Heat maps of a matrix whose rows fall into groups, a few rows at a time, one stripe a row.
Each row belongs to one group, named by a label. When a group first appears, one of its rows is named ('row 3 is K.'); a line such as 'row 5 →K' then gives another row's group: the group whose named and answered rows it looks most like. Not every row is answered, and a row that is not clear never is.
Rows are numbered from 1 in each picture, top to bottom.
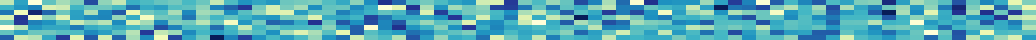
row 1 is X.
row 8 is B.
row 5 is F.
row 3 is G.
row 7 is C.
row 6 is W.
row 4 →X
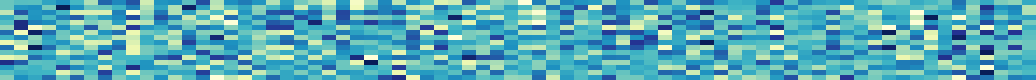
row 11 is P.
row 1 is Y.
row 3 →F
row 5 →F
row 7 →G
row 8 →C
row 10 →G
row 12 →W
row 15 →P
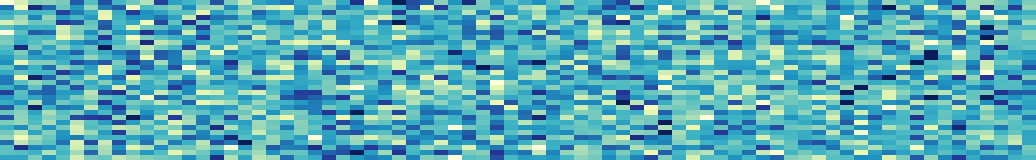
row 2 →G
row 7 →W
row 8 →P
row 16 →G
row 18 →Y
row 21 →X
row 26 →C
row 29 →B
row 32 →C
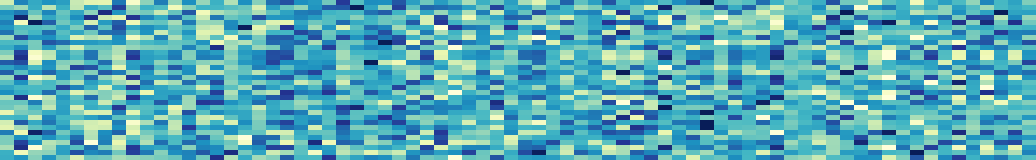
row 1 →F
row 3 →X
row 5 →G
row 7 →X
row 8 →F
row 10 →C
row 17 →C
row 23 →F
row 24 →X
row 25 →F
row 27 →G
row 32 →C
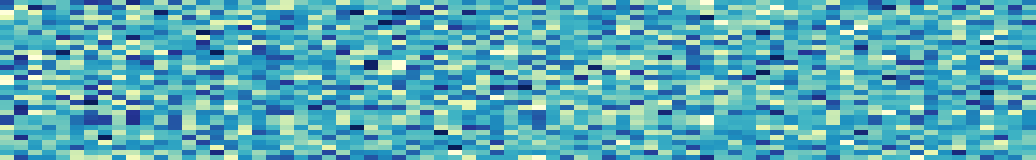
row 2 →G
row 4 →F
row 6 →B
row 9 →P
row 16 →X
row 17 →W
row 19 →P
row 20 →B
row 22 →F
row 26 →W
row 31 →C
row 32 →F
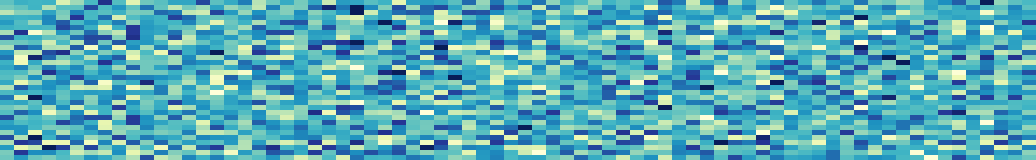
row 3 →W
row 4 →Y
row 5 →B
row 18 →F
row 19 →B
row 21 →Y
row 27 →X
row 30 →B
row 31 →F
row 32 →C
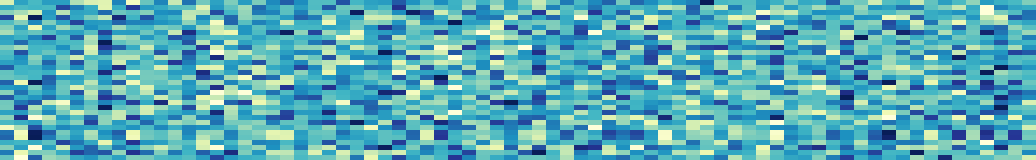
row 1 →F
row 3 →W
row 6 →X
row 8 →Y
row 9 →X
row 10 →Y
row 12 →C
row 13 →Y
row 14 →X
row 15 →P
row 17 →G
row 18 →C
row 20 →X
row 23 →C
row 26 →W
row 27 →G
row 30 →X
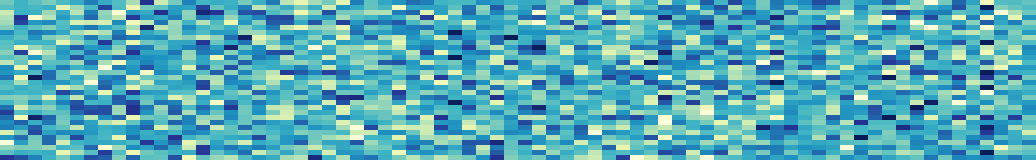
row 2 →P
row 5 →F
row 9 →P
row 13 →X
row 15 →C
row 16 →G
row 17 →Y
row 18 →P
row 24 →G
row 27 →W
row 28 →Y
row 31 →P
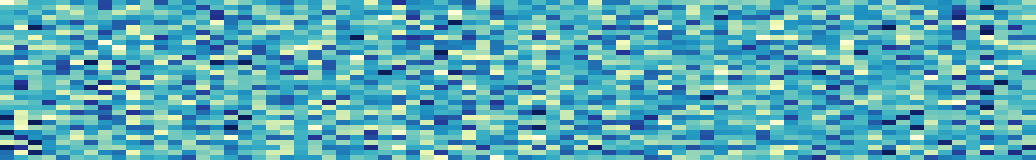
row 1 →W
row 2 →P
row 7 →P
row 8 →W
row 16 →C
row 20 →F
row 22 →P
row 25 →G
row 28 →F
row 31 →G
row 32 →B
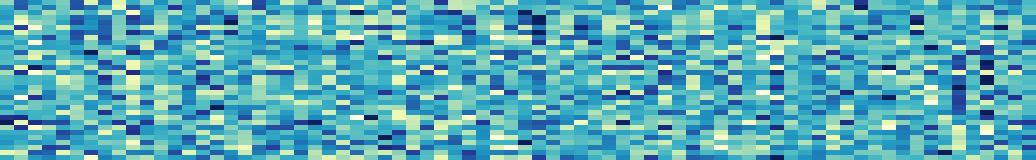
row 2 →Y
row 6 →X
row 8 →Y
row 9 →W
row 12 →X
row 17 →P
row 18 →C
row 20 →G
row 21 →C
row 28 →B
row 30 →B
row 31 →W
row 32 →Y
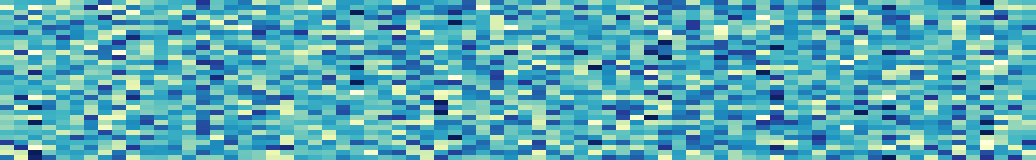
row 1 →P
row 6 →B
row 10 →Y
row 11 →X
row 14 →W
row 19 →Y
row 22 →G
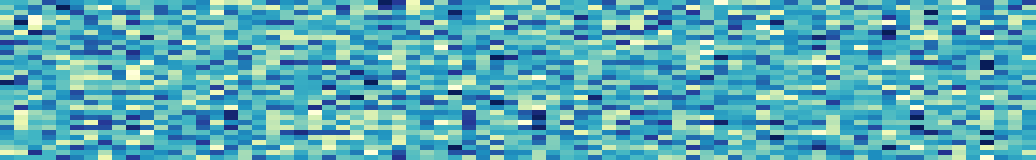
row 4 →X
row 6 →X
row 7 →G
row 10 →B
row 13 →C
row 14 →P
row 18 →C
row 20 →W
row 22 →F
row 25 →Y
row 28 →Y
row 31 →W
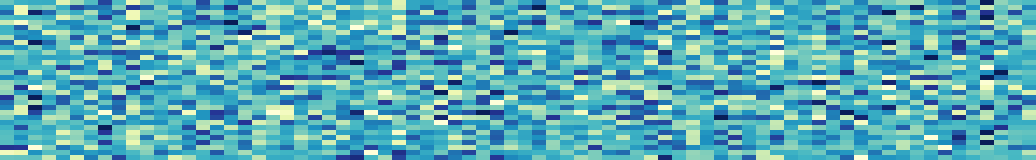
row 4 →P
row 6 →Y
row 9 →G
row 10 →C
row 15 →X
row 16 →C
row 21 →B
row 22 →G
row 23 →W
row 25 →B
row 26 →X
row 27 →P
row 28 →C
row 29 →P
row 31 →W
